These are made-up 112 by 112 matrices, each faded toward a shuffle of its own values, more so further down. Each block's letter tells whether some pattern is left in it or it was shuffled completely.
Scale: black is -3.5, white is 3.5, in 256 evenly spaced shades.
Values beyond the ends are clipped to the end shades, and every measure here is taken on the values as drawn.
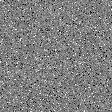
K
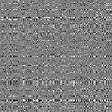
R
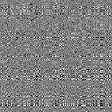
R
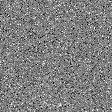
K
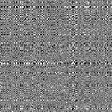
R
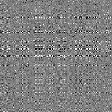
R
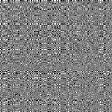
R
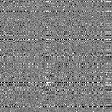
R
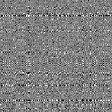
R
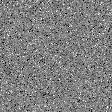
K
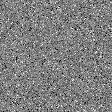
K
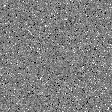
K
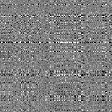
R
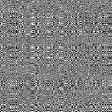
R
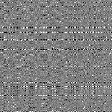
R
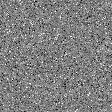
K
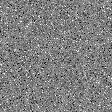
K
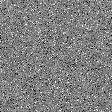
K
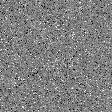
K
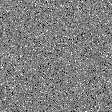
K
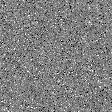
K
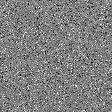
K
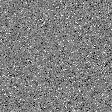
K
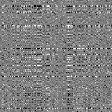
R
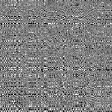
R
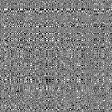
R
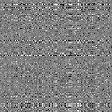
R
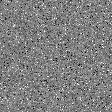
K
